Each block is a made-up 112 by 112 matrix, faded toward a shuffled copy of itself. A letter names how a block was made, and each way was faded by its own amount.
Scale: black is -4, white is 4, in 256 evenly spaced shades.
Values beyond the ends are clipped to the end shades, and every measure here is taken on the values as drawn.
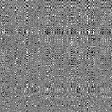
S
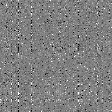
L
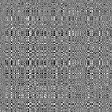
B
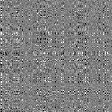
S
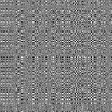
B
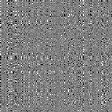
S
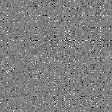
L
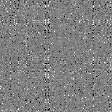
L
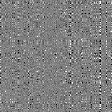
S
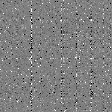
L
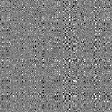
S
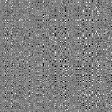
S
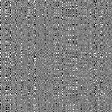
S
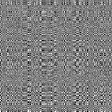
B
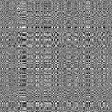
B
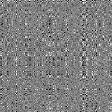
S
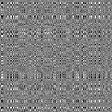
B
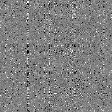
L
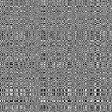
B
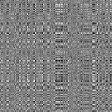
B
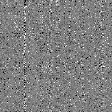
L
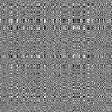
B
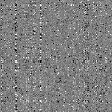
L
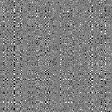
S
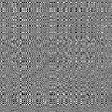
B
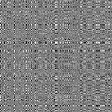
B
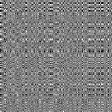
B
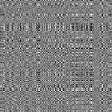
B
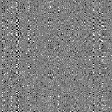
S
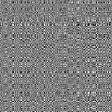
B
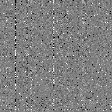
L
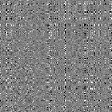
S
